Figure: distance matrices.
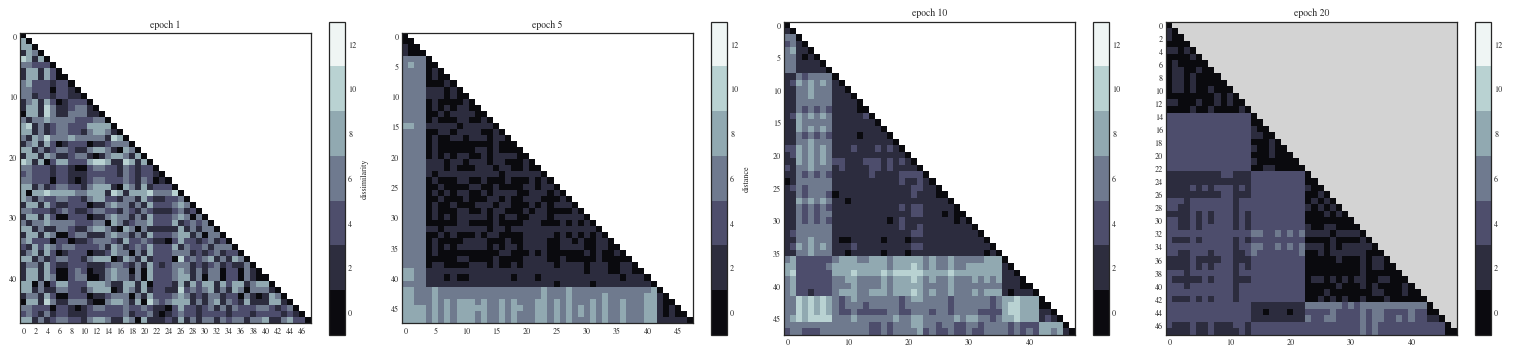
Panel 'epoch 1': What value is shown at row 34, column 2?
4
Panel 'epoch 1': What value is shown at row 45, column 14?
4
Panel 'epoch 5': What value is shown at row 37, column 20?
2
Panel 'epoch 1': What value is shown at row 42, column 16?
2
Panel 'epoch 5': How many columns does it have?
48
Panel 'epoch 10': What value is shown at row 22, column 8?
2
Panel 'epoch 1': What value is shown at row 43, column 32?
6
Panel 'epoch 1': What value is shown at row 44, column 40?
2
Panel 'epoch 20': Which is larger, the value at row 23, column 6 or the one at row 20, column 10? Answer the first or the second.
the second
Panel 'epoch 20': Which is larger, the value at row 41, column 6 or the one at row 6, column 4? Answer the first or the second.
the first
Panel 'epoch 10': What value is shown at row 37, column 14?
8
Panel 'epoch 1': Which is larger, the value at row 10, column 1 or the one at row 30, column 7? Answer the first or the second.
the first
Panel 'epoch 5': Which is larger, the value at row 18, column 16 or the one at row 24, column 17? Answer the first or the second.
the second
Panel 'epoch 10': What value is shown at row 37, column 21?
10
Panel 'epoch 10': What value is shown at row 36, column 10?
8
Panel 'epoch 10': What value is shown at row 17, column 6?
6
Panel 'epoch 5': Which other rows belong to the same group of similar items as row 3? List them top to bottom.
0, 1, 2
